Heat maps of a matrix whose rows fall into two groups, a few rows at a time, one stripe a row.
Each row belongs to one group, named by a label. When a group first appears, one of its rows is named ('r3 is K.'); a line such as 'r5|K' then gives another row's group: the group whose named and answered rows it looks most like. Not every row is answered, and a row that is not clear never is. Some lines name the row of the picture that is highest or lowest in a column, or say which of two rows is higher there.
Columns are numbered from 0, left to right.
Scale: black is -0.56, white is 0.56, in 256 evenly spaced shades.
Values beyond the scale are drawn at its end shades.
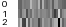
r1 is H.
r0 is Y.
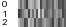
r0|Y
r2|Y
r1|Y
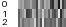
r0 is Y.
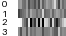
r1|Y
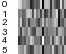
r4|Y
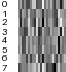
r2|H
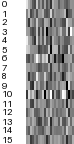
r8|H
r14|H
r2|H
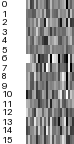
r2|Y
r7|Y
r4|Y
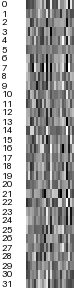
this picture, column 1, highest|19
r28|Y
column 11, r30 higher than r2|No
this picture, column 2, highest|14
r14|H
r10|H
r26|Y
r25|H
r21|Y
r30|Y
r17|Y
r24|Y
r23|Y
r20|Y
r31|Y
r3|H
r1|Y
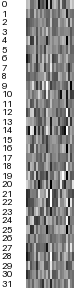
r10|Y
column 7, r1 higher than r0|Yes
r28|Y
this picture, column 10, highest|9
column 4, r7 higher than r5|No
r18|H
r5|Y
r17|Y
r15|Y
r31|H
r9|Y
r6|Y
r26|H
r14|H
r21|Y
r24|H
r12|H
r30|Y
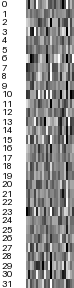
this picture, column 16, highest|6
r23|Y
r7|Y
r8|Y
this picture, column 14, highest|6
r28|H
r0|H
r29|H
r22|H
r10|Y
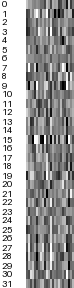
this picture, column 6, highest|3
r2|Y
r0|Y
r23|H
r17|Y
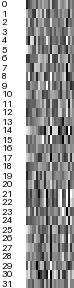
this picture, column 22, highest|21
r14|Y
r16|H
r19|Y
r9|Y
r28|H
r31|H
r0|Y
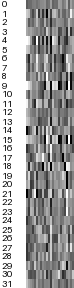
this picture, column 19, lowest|18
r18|H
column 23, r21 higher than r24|Yes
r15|Y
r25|Y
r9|Y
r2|H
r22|H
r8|Y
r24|Y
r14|Y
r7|H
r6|H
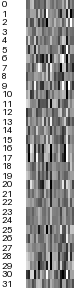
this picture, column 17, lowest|7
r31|Y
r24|Y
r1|Y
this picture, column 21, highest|9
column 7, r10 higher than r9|Yes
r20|H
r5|H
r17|H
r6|H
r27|Y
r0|H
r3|Y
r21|H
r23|Y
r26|H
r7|Y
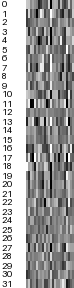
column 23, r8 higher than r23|No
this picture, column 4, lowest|18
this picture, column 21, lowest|13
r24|H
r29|H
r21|H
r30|Y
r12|H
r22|Y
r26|Y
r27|H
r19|H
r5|H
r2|Y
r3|H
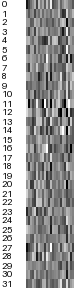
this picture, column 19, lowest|11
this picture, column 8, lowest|11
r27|Y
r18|H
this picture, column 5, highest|11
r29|Y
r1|H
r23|Y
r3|H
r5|H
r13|Y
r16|Y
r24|H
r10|H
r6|Y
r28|Y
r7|H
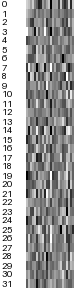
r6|H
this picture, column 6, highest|25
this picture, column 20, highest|8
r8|H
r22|Y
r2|H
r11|H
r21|Y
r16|H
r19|Y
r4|Y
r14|H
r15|Y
